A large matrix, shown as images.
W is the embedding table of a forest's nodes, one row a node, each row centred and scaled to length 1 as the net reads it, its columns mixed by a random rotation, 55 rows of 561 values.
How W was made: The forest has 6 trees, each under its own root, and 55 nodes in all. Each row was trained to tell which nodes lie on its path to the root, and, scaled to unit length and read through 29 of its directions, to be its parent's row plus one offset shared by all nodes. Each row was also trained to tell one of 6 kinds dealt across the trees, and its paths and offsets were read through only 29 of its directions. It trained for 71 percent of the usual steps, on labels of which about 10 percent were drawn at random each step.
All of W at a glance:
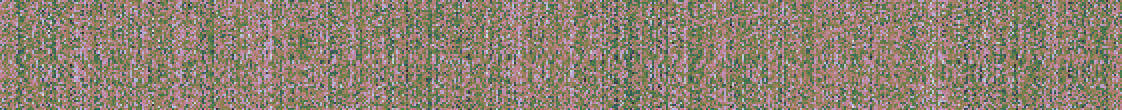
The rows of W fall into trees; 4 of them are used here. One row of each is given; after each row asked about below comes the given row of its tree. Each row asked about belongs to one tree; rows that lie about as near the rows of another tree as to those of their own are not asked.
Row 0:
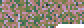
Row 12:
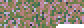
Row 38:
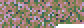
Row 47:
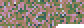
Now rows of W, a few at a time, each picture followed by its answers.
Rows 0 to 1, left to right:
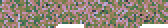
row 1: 38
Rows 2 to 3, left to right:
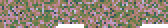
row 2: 0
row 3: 38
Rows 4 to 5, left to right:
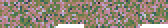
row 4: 0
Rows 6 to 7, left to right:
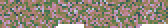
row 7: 0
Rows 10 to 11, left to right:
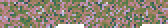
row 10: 0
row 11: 12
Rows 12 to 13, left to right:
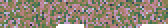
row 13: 0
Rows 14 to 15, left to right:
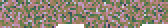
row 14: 38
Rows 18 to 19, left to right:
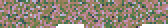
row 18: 0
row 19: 0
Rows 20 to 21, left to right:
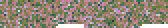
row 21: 0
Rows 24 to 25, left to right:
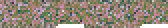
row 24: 38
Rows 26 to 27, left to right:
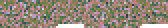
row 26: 0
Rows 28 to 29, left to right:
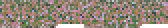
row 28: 0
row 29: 38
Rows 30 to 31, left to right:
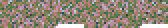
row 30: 38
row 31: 38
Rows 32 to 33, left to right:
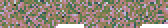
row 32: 47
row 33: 12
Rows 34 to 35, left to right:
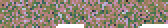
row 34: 38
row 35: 38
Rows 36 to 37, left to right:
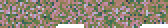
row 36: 0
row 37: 0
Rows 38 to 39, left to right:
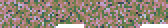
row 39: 38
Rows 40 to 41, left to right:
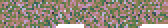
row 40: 38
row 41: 38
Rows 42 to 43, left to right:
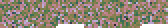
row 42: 12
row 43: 12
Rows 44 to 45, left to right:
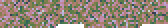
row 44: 0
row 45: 38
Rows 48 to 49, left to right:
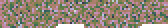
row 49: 38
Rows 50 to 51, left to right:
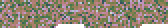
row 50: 0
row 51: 47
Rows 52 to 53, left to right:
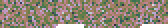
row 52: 0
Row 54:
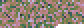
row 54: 38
